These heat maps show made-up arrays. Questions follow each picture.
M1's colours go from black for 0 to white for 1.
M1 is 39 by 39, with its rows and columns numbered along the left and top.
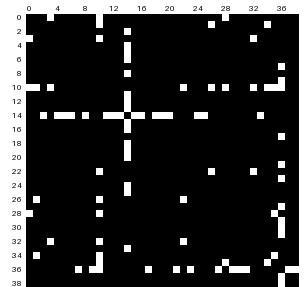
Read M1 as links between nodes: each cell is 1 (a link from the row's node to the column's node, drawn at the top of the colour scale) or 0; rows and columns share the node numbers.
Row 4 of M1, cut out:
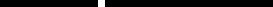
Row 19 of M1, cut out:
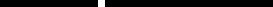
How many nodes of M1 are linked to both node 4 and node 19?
1
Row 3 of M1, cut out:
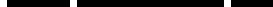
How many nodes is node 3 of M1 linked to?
3
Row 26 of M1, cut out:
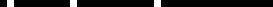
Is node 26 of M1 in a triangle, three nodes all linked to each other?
yes
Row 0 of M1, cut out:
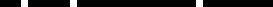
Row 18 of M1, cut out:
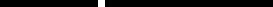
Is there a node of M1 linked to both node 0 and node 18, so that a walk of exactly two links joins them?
no
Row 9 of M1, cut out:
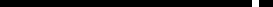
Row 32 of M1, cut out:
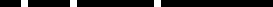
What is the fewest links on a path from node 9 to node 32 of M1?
3
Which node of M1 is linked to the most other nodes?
node 14
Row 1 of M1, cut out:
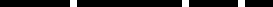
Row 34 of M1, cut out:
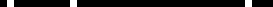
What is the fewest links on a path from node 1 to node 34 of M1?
1
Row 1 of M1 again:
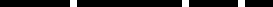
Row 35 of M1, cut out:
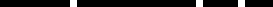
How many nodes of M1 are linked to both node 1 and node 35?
2
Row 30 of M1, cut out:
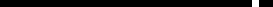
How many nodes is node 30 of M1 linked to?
1
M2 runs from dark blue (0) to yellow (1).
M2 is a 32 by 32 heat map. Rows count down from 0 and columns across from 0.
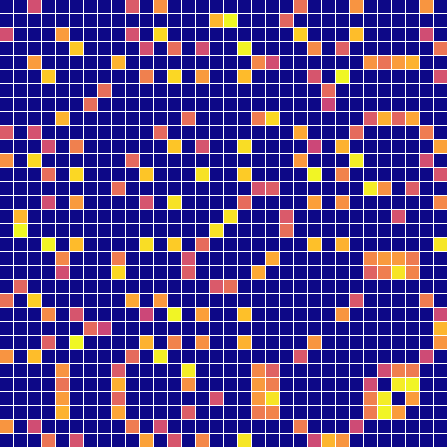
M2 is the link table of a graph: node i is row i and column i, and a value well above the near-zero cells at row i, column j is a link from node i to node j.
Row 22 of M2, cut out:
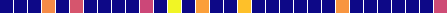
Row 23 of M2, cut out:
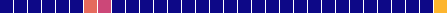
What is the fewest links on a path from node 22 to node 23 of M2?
2
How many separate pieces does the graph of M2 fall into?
2
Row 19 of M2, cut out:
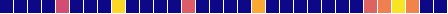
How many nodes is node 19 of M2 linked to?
8
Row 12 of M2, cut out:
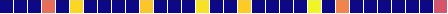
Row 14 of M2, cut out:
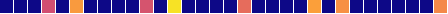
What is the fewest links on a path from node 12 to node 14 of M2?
1
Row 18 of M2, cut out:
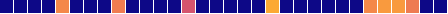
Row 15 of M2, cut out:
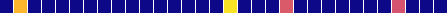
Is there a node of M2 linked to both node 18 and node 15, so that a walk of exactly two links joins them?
yes
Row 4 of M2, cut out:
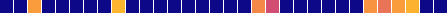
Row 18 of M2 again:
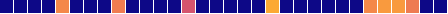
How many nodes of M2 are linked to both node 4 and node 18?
6
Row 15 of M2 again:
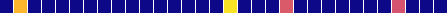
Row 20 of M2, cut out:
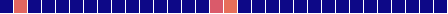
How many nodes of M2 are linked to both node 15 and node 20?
2
